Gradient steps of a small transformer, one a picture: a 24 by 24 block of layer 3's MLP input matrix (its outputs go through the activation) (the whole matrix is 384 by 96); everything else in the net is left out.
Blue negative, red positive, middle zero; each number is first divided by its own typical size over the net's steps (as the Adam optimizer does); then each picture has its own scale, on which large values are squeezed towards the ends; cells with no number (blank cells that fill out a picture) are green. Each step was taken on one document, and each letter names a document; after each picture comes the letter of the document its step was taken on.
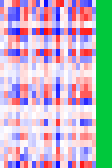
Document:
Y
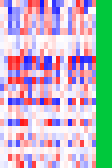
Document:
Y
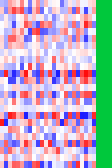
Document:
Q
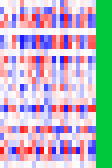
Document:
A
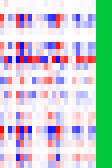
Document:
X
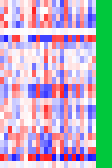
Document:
A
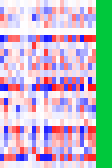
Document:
A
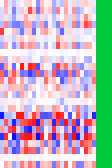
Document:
Q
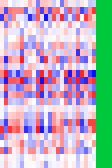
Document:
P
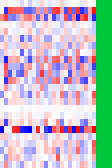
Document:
P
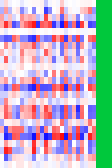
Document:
A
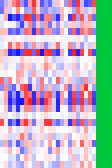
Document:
Y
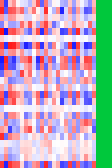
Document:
Q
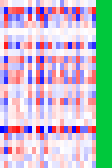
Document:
P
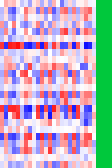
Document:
Q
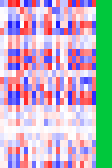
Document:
Y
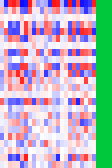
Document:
Y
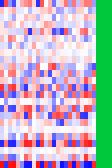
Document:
Q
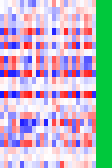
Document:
Q
